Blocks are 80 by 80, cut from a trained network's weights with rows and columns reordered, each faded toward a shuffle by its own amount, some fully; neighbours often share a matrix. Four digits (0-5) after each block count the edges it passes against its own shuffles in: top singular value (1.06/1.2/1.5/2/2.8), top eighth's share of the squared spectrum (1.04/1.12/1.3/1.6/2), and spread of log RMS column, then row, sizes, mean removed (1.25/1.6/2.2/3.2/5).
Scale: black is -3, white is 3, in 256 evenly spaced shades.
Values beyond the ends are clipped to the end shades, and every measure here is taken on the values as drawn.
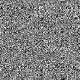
3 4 1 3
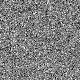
1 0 0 0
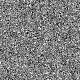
0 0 0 0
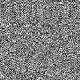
3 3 1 2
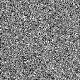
2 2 1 1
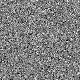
0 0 0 0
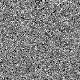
2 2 2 1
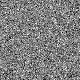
0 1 0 0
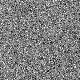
0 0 0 0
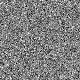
0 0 0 0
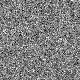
1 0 0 0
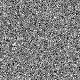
1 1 0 1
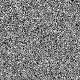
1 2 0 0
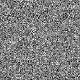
2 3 2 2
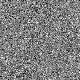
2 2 0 1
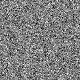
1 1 0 0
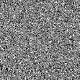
1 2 0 1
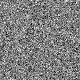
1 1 0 0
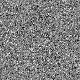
1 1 0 0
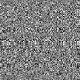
4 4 2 3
